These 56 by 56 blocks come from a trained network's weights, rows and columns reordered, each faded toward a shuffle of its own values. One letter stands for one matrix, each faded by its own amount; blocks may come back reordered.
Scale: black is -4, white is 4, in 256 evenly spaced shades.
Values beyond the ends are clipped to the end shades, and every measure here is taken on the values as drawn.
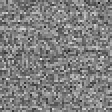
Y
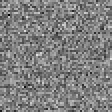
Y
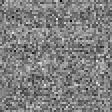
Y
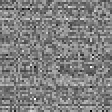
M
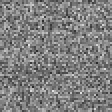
Y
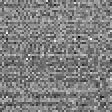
M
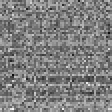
M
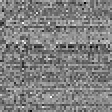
M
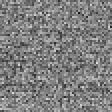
Y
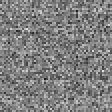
Y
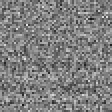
Y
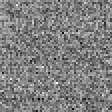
Y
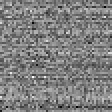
M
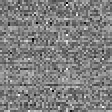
M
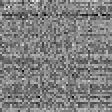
M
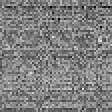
M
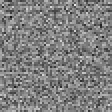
Y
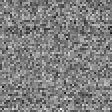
Y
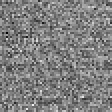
Y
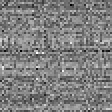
M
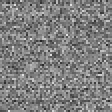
Y
